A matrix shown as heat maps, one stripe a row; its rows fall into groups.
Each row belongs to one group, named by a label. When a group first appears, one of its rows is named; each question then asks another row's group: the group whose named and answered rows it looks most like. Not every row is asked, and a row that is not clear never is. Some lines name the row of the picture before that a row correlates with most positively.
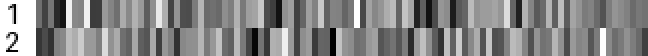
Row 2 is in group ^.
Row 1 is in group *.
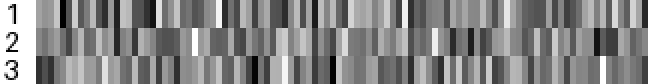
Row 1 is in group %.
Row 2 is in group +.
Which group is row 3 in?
^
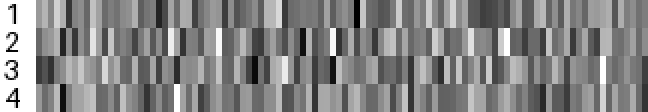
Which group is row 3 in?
^
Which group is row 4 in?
%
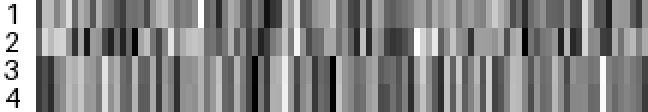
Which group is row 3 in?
^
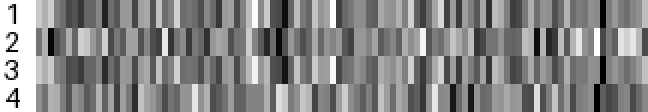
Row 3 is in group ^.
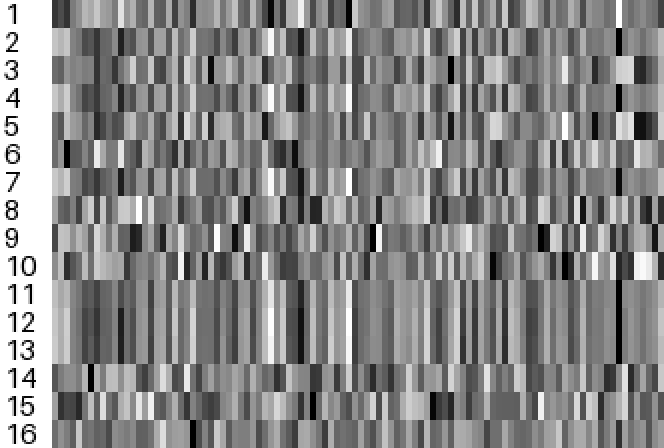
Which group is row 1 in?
^
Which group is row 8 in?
*
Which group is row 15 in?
*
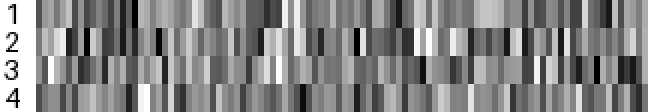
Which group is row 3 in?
+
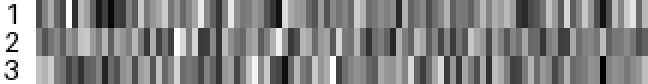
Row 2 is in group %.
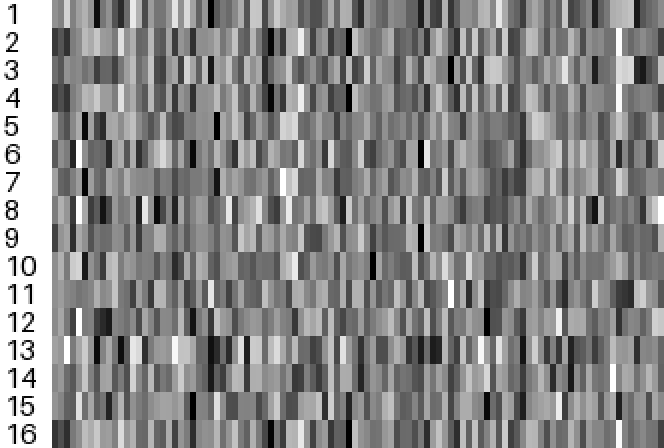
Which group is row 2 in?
^
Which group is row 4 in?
^
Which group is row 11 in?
+
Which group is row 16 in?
^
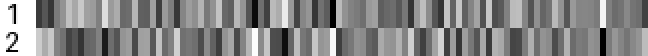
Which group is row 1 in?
^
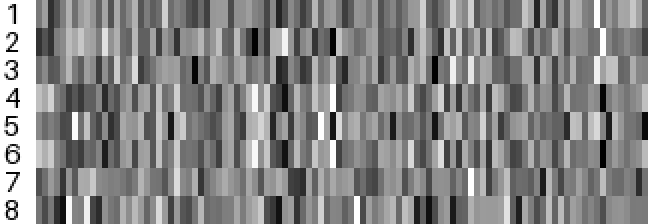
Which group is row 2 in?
^
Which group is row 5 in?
%
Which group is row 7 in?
%
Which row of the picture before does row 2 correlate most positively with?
1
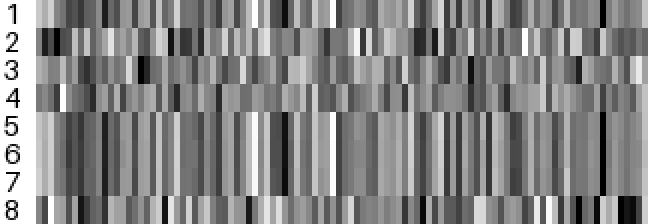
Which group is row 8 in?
+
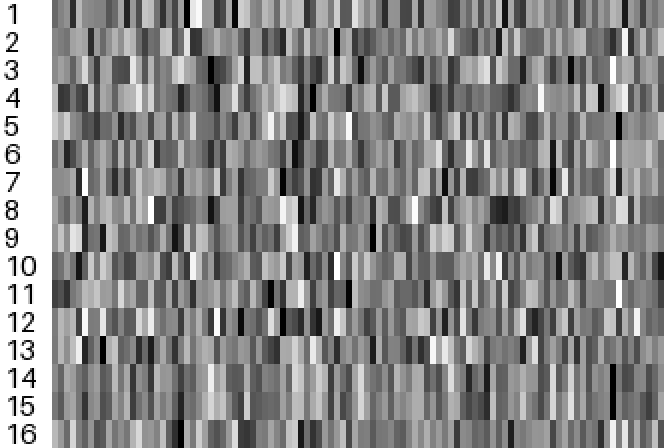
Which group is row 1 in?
%
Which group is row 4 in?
*
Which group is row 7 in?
*
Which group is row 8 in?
*
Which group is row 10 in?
%
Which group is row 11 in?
^
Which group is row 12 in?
*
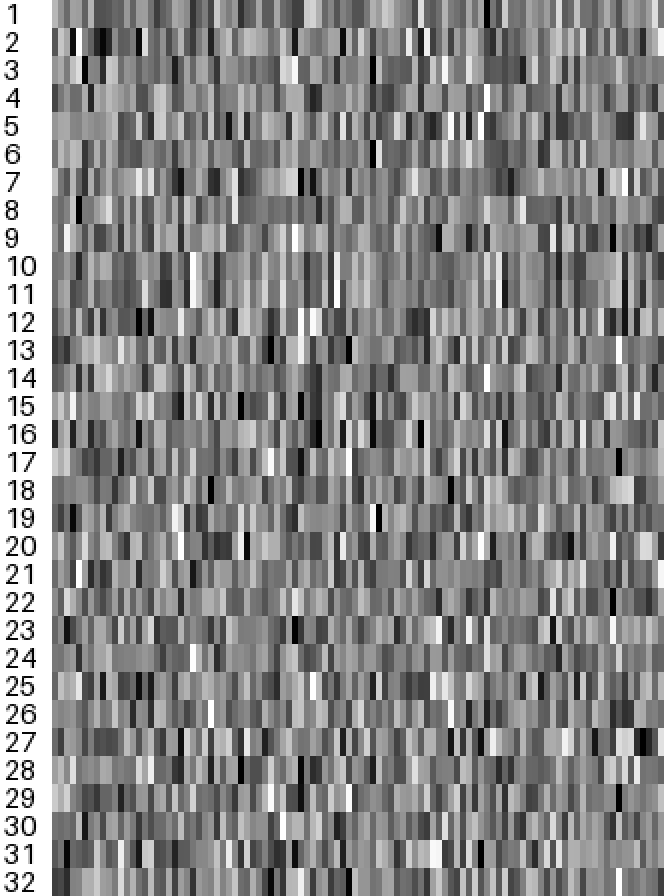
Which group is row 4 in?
%
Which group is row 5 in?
+
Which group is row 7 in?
*
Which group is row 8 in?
%
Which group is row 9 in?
+
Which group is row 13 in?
^
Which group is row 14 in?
%
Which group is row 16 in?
%
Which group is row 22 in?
+
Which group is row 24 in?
%
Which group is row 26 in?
+
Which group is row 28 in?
*
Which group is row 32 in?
^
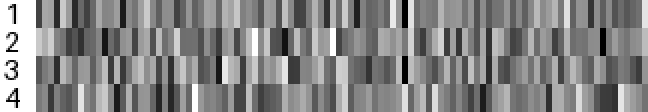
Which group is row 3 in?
%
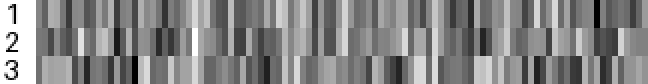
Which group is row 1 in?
+
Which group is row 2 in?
+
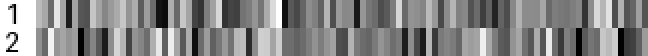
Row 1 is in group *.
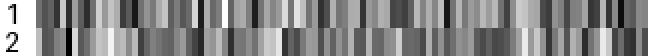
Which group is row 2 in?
*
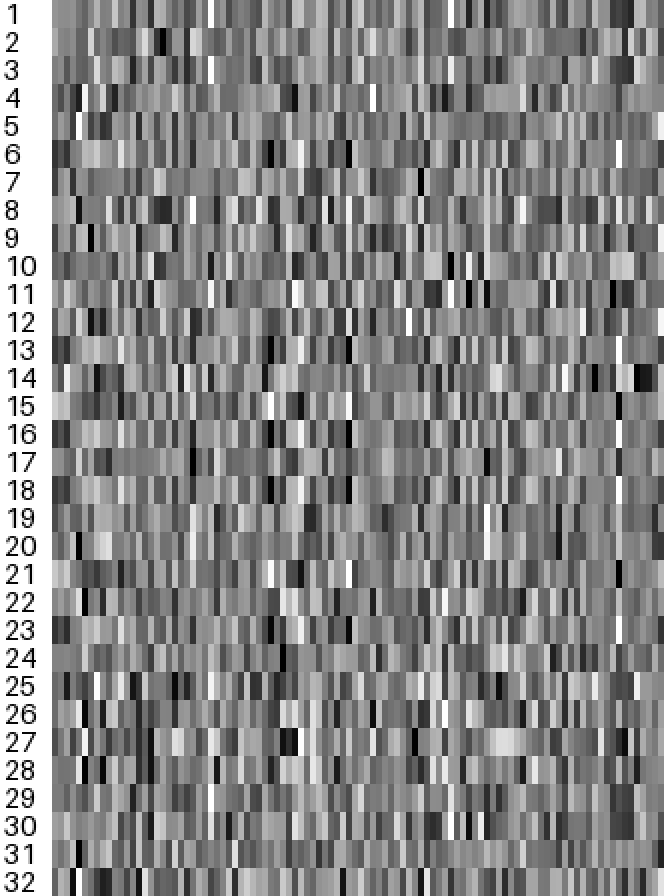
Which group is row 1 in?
+
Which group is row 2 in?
%
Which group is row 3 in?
+
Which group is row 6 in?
^
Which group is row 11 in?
+
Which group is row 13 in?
^
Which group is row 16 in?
^
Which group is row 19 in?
%
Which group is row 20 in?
%
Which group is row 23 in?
^
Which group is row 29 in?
+
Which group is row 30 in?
+
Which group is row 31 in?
%
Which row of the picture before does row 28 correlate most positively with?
1
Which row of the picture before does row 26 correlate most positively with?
1
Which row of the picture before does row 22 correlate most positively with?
1
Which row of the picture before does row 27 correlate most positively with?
1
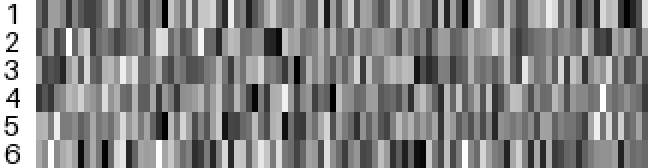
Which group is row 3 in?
*
